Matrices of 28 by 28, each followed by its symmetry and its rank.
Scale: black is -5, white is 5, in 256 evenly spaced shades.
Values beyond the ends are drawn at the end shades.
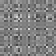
symmetric, rank two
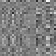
neither, rank three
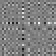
antisymmetric, rank two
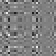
neither, rank two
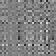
neither, rank three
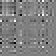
antisymmetric, rank two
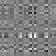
neither, rank two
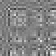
symmetric, rank three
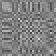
symmetric, rank three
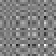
symmetric, rank two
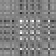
symmetric, rank two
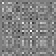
symmetric, rank three
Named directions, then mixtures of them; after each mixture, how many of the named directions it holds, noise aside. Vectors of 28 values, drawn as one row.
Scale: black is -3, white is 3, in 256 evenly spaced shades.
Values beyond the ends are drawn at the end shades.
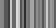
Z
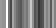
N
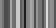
one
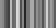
one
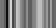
two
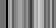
one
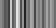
one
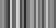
one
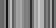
one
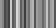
one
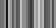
two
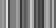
two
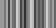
two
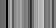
one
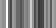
one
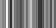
one
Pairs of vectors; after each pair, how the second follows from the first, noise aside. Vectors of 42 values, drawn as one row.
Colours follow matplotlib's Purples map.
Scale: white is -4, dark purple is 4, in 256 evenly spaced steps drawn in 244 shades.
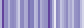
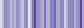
reversed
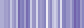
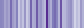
negated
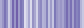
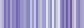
reversed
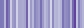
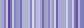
reversed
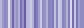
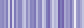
reversed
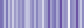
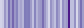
negated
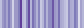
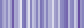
negated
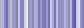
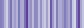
negated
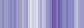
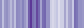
negated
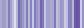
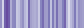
reversed
